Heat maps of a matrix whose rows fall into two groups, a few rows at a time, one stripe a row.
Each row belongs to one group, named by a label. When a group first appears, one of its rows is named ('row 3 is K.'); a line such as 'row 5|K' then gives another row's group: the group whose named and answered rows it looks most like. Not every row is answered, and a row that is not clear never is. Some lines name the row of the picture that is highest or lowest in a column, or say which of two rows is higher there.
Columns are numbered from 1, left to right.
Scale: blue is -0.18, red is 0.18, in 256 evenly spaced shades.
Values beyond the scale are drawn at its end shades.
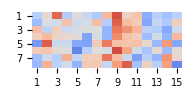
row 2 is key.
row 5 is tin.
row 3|key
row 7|tin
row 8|tin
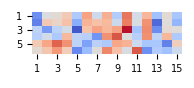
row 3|tin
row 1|tin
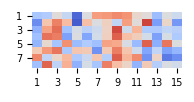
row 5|tin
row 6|key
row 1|tin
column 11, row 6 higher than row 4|No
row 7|key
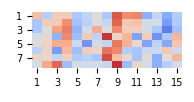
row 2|key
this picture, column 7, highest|3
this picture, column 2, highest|8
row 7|tin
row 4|tin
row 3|key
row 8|key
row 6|tin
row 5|key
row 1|key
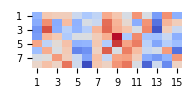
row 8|key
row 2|tin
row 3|tin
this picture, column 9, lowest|6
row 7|key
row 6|tin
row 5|key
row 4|key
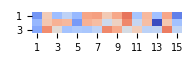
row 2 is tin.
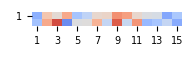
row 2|key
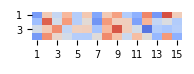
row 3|key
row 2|tin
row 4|tin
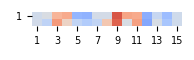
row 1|key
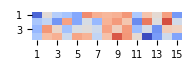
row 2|tin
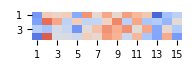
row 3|tin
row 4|tin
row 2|key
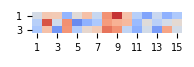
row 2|tin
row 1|key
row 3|tin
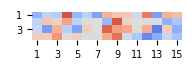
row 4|key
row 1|tin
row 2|key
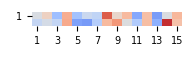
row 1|tin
